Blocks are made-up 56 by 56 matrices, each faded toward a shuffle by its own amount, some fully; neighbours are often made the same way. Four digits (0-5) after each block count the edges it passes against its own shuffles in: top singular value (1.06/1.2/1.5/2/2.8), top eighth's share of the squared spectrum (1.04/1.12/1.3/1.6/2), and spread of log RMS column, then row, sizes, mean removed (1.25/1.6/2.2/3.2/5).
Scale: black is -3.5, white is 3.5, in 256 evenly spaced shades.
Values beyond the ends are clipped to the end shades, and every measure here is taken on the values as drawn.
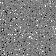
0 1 1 0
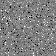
2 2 0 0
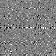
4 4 1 2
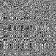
4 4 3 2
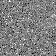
0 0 0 0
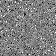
0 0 0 0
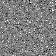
1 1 1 0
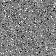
0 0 0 0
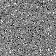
1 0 0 0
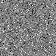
0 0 0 0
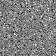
0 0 0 0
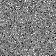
0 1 0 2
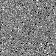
0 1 0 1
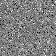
0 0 0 0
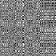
4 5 3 3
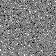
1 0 0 0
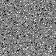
1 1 0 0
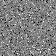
1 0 0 0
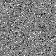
2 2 0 0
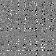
2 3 2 3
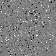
1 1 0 0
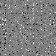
2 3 2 1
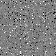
1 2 1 1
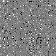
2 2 2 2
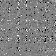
2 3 2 2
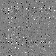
2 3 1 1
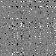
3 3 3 2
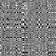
4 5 3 3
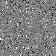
2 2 1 0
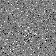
1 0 0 0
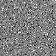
3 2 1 1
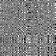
4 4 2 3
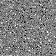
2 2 0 0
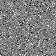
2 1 0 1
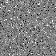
2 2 0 0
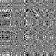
4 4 3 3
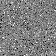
2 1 0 0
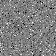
2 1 0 0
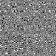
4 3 1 2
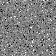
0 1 0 1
